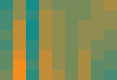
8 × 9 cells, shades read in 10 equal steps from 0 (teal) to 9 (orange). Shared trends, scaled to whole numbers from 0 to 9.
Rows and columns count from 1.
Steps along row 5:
up down up down down up down same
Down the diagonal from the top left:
1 5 0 6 5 4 6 3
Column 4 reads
5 6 6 6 6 7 7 7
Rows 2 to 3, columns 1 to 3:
2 5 1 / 2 7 0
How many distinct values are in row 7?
7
